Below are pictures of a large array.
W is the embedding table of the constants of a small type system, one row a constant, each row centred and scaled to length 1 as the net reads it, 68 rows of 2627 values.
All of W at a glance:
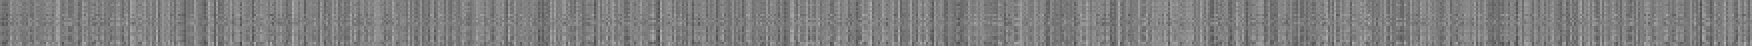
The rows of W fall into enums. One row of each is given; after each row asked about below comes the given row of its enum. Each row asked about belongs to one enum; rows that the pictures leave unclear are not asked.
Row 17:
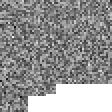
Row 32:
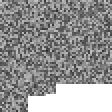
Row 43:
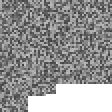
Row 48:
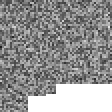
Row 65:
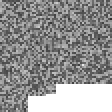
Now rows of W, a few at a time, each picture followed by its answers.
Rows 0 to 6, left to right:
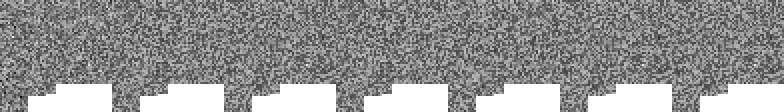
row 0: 17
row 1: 43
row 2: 65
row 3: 43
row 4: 32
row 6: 65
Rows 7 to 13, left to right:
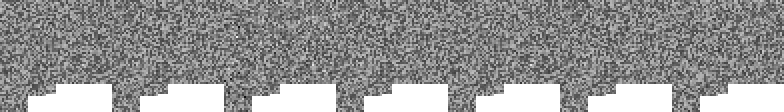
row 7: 65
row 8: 43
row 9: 17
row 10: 43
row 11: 65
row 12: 43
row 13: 32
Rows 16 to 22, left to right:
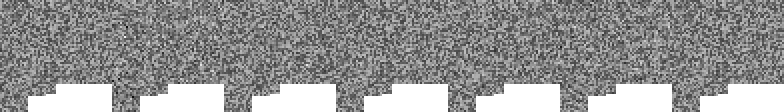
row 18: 65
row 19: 43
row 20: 32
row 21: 48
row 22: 43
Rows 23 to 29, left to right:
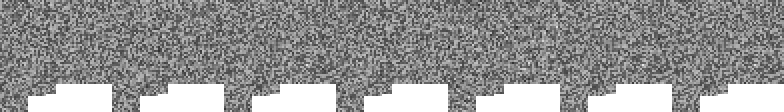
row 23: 43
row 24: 32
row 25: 65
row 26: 43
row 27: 48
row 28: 65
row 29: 65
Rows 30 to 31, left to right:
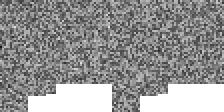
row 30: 48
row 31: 32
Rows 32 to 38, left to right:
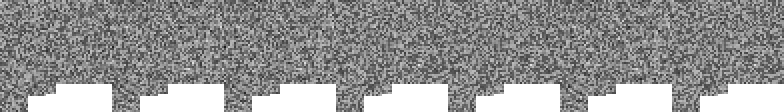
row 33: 48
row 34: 48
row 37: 48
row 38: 65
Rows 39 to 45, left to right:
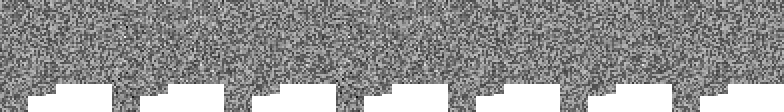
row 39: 43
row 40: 17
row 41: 65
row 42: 17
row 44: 65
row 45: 43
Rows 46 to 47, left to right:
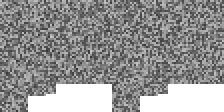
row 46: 32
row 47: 43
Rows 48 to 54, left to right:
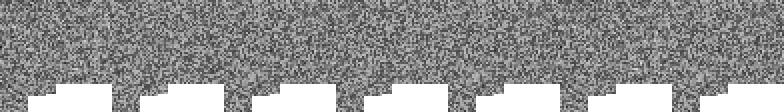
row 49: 65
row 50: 32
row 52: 32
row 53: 48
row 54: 32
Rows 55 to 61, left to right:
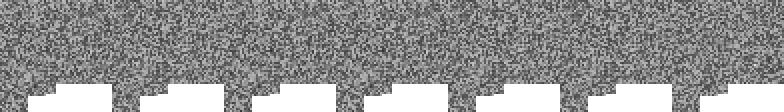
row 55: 32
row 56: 43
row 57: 32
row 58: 32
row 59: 43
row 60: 43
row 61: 65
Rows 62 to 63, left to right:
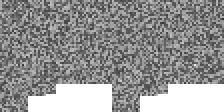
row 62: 43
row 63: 65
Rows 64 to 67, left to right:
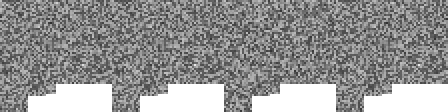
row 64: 65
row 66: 32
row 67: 65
